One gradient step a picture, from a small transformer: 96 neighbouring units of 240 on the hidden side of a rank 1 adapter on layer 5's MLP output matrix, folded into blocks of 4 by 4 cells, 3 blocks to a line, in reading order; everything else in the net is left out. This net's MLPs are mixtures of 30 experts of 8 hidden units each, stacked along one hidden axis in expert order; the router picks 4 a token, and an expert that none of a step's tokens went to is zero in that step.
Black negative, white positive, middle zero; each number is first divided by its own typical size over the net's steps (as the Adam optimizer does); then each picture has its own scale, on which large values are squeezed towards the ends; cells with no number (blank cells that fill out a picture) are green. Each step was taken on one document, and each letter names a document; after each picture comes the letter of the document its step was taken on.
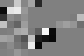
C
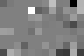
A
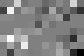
A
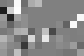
C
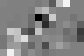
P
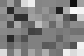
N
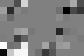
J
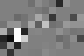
P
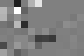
C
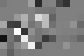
P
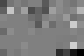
A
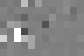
P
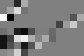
C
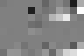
A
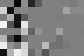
J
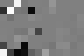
J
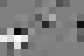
P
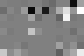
A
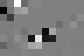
C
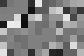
N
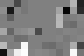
J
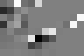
C
